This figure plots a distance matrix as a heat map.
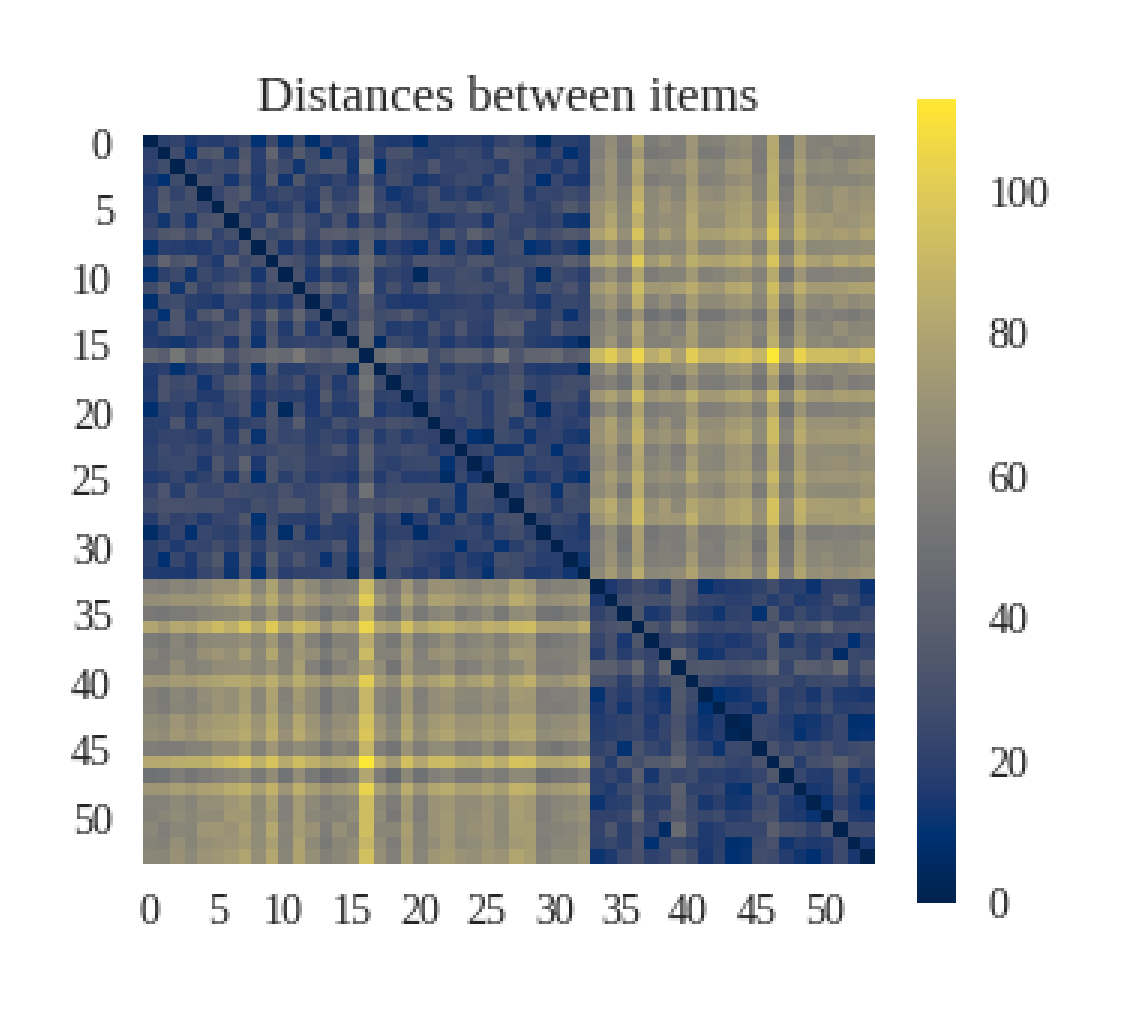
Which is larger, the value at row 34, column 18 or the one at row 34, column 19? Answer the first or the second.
the second
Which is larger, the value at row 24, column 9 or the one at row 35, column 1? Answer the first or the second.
the second
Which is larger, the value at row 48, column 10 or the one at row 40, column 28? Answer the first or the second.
the second
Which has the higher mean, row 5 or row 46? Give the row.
46
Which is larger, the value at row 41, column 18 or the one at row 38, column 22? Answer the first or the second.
the second
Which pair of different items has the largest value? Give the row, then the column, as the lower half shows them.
46, 16
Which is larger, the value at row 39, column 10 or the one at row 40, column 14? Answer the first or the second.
the second
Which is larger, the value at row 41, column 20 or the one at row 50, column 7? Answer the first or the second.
the second
